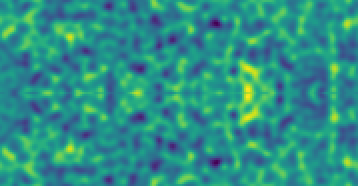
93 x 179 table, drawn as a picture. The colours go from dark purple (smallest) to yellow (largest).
The histogram is bell-shaped. The field is mottled with small blotches. The top and bottom halves mirror each other. No regular stripes run through it. No overall slope runs across the table.
